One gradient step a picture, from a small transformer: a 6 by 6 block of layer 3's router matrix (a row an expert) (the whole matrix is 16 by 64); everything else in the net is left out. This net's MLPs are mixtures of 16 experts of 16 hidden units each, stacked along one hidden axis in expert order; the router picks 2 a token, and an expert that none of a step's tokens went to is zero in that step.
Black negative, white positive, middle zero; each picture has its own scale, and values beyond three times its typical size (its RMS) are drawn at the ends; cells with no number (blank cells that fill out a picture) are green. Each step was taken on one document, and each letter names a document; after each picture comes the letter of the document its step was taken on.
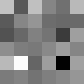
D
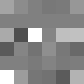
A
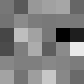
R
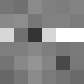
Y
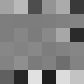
D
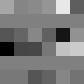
R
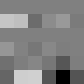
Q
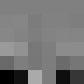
Q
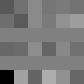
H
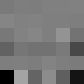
A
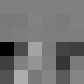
H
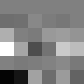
Q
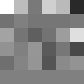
R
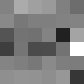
R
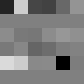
Y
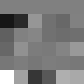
H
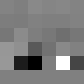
Y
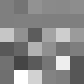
Y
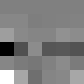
H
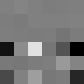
R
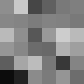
Y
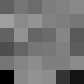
A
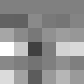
Q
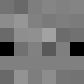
R
